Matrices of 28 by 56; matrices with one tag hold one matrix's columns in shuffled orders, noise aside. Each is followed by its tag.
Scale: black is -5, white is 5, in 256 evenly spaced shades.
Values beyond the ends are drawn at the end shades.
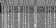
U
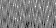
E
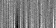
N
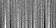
N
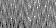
E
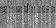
U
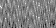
E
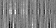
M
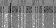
U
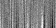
N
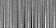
N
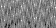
E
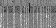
U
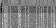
U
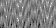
E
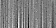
N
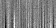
N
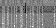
U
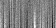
N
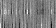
M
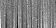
N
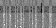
U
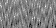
E
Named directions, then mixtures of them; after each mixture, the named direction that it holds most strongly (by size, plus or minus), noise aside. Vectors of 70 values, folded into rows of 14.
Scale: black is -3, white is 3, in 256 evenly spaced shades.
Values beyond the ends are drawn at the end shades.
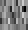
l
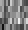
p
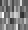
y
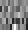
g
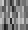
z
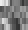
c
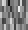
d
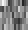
d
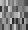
g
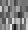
g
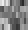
c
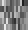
y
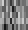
z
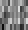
p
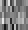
z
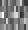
y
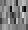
l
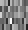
g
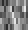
l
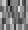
d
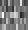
y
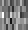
y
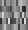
l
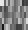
p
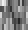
d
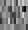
l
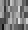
p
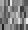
p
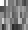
c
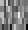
g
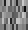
l
